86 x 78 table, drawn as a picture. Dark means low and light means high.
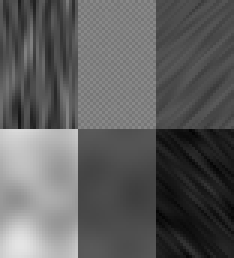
The table splits into 2 rows of 3 panels. Panel 1,1: low, streaked downward. Panel 1,2: middling, checkered, faint in contrast. Panel 1,3: low, slanting up to the right, faint in contrast. Panel 2,1: high, smooth. Panel 2,2: low, smooth, faint in contrast. Panel 2,3: very low, slanting down to the right, faint in contrast.
